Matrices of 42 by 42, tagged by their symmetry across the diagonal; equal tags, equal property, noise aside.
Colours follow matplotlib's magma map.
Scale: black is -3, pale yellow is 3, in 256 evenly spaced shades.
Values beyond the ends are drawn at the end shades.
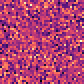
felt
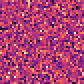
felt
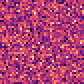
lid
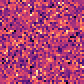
felt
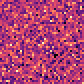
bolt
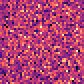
lid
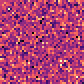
bolt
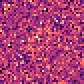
bolt
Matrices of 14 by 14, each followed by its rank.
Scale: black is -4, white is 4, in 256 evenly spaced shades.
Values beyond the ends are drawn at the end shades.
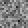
full rank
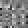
three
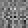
three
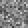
full rank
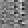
three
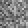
full rank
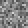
full rank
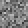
full rank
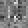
three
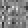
three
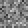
full rank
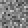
full rank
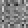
three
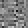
three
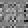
three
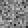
full rank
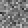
full rank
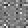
three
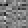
three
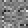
three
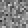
full rank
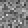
full rank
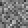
full rank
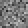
full rank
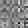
three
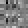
three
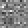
three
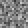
full rank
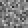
full rank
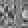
three
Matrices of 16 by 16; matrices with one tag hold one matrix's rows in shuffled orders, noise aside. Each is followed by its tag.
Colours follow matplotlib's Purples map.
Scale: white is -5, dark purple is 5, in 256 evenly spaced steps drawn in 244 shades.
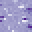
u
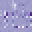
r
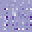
r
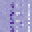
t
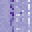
t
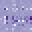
r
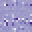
r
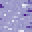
u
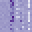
t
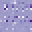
r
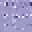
r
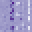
t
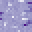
u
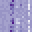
t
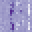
t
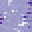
u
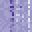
t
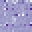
r
